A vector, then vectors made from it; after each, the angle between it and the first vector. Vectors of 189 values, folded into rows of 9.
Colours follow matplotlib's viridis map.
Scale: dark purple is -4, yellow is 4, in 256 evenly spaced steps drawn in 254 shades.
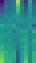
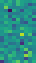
orthogonal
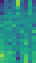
nearly parallel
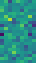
orthogonal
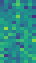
partly aligned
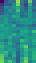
nearly parallel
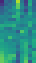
nearly parallel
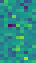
orthogonal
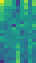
nearly opposite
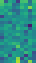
partly opposed
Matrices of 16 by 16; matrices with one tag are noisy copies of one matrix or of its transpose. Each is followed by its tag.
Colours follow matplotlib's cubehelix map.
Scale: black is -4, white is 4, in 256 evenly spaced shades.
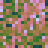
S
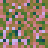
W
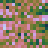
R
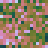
S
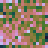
S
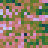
R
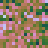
R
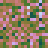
W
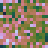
S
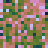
S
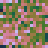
S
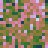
S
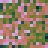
S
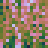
R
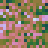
R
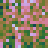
R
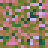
W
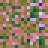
W
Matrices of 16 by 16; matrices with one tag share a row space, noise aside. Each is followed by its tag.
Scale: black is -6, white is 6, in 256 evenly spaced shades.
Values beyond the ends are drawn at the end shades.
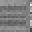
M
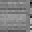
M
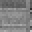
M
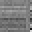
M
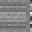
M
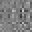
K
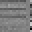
M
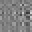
K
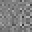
K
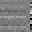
M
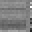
M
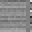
M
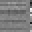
M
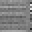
M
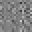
K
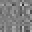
K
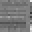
M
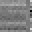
M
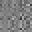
K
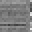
M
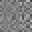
K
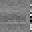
M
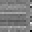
M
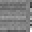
M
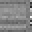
M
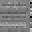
M
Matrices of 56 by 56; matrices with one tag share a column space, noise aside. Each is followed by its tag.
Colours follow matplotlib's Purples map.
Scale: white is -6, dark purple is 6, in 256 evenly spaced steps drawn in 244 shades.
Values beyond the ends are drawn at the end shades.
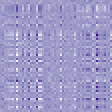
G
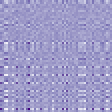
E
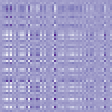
G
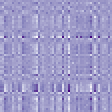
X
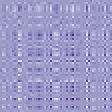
G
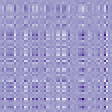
G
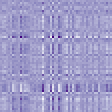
X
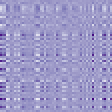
G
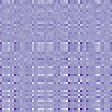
E
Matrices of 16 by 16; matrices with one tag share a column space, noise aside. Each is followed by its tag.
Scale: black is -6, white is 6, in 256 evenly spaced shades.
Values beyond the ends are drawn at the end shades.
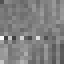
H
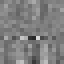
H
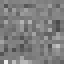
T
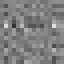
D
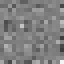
T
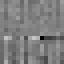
H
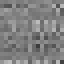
T
